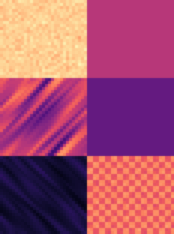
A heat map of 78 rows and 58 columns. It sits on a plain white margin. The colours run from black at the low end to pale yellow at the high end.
It is made of 3 by 2 panels. Panel 1,1: very high, fine-grained, faint in contrast. Panel 1,2: middling, flat. Panel 2,1: middling, slanting up to the right, strong in contrast. Panel 2,2: low, flat. Panel 3,1: very low, slanting down to the right, faint in contrast. Panel 3,2: high, checkered.
